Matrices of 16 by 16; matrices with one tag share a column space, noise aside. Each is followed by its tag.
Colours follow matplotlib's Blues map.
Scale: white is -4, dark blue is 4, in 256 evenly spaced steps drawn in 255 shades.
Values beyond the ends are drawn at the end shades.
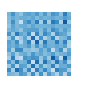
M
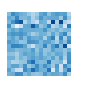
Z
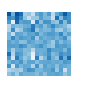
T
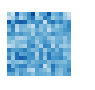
T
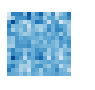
T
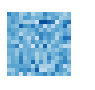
Z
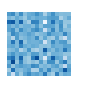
M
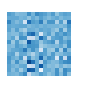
M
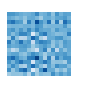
M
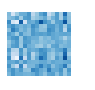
T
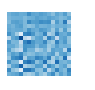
M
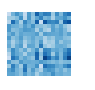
T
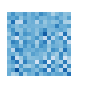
M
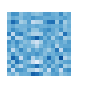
M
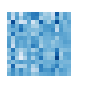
T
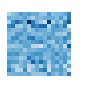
Z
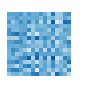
M
